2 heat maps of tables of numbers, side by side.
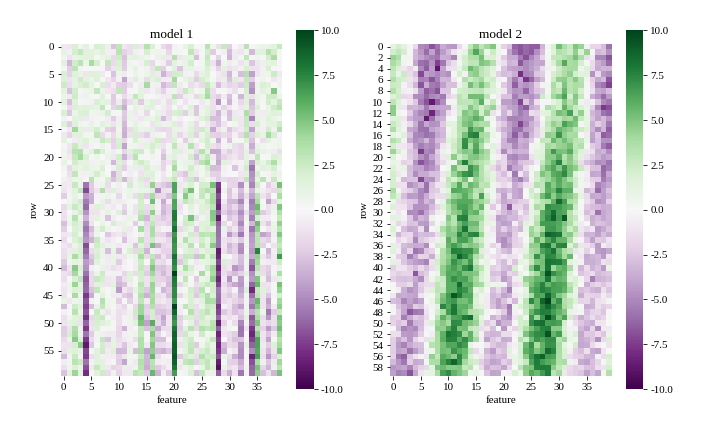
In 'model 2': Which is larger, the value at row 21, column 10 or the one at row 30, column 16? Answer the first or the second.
the second
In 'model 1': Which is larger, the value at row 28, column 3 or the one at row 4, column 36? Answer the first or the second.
the first
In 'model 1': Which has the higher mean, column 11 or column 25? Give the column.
25
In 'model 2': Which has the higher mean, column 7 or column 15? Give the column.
15
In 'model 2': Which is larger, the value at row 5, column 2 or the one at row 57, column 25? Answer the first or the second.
the second
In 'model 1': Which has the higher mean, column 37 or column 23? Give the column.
23
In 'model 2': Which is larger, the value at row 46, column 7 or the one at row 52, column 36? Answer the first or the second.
the first
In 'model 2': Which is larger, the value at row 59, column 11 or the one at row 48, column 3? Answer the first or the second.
the first
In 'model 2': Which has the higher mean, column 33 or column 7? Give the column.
33
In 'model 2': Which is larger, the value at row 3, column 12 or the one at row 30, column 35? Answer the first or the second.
the first
